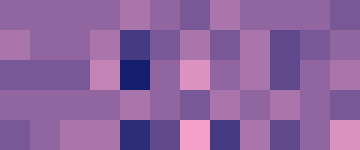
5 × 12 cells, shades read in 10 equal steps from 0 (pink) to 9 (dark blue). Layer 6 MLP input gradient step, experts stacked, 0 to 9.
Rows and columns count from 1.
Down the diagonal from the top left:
4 4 5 4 8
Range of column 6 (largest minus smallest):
2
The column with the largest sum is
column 5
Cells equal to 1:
2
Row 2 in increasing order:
3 3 3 3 4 4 4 5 5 5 6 7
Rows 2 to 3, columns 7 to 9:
3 5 3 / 1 4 3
